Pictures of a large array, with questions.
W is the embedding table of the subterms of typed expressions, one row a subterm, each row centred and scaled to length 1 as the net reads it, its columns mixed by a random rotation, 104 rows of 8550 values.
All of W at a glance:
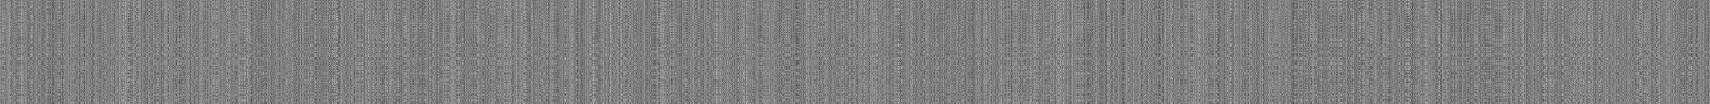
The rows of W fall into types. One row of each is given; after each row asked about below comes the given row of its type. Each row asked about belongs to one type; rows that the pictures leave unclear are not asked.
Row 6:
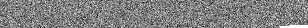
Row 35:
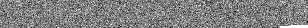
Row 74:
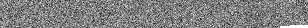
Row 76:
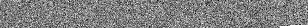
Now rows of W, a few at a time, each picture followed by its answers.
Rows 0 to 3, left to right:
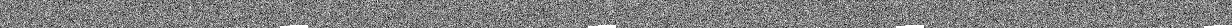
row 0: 6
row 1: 35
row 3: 6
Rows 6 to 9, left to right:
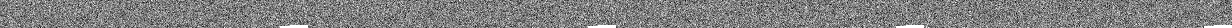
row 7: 6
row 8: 6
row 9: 74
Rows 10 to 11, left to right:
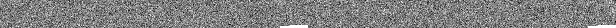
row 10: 76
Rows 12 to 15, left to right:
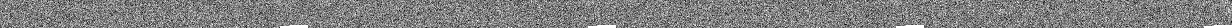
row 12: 74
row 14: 76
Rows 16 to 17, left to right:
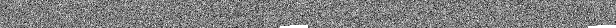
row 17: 35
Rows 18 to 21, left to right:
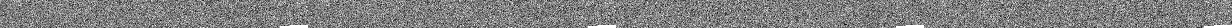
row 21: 35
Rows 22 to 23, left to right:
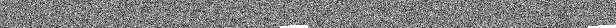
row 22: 6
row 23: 76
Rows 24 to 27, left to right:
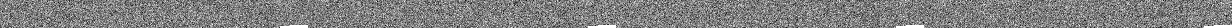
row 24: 74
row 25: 76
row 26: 74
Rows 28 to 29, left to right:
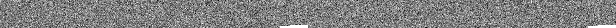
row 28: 76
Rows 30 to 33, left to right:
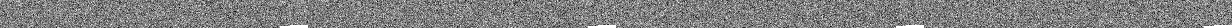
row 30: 35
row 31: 76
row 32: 35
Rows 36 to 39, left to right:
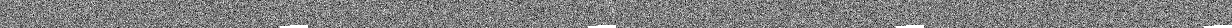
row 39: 6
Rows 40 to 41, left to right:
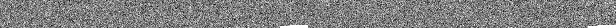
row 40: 6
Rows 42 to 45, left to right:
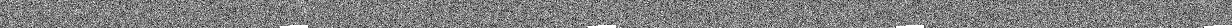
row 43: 6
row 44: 74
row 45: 74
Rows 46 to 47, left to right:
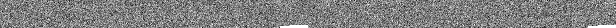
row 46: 74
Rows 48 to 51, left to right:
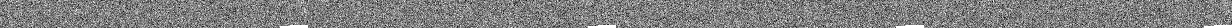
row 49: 76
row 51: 35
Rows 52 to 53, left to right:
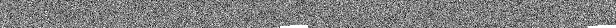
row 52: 74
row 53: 6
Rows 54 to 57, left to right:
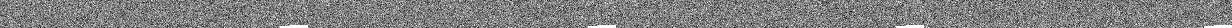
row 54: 6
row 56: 35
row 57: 74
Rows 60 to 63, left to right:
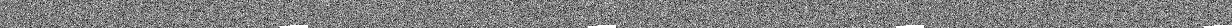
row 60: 6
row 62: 6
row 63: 6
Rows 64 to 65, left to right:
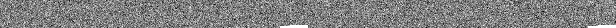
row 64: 6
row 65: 35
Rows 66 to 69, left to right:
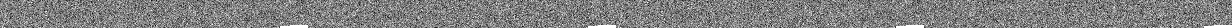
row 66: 74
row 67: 35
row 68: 74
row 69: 6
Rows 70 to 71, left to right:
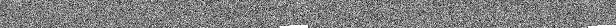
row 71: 74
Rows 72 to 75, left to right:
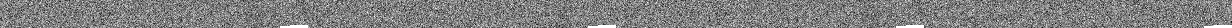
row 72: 74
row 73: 76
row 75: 35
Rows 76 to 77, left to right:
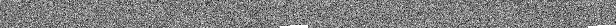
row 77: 74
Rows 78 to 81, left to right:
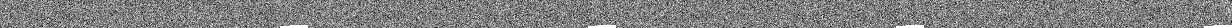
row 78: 74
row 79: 35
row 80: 35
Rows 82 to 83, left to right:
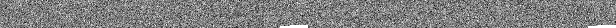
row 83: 35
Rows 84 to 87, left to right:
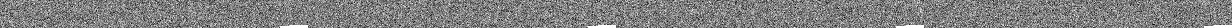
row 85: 6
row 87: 76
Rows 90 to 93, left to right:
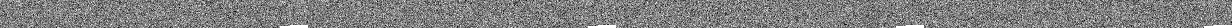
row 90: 35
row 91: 76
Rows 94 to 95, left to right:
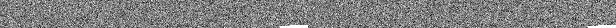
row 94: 6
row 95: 6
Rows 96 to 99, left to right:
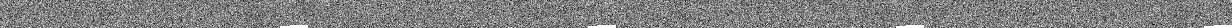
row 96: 74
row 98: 74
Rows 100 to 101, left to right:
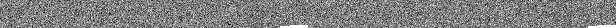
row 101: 74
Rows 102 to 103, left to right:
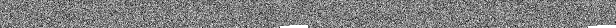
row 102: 74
